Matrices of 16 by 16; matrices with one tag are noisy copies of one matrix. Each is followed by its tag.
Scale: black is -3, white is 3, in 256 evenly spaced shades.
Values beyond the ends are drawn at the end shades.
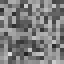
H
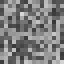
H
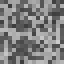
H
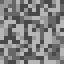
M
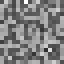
M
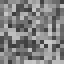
H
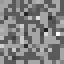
M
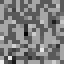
M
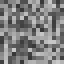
H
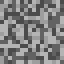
M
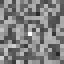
M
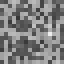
H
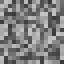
M
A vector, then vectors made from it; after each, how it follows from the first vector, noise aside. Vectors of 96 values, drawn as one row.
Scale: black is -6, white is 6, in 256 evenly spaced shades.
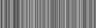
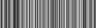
scaled up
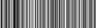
scaled up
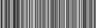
scaled up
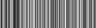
scaled up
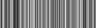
scaled up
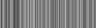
copied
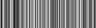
scaled up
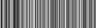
scaled up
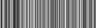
scaled up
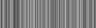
copied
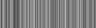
copied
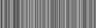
copied
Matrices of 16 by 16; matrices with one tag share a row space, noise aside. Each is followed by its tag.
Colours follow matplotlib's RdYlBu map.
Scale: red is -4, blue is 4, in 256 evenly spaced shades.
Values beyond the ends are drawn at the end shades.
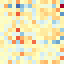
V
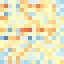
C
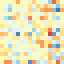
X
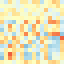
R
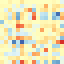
V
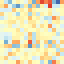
X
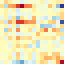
V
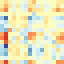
C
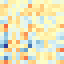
C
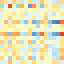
R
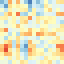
C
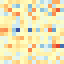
X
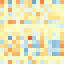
R
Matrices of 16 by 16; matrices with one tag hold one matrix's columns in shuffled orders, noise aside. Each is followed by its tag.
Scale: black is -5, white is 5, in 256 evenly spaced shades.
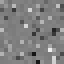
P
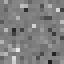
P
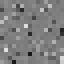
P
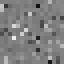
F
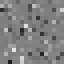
P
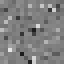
P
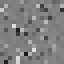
P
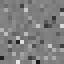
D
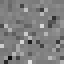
D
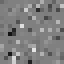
P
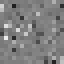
F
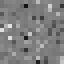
F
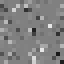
P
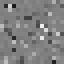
F
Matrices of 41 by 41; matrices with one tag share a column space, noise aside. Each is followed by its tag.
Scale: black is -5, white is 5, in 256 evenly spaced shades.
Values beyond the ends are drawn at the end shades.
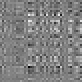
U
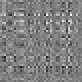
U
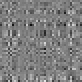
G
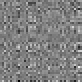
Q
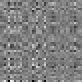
Q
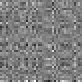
Q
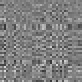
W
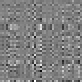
W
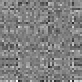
Q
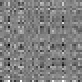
Q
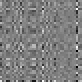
Q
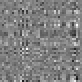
G
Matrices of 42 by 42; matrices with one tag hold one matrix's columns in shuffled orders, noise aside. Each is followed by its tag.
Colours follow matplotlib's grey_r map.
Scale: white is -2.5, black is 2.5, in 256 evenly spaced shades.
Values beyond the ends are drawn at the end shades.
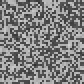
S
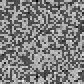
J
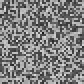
S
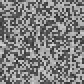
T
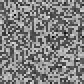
T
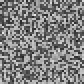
J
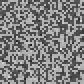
J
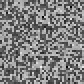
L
